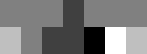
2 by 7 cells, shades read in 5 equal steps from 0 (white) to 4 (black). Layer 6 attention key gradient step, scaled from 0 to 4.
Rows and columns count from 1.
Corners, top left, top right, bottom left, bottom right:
2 2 1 1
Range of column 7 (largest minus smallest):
1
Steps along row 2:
up up same up down up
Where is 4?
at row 2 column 5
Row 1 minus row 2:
1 0 -1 0 -2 2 1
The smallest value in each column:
1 2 2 3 2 0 1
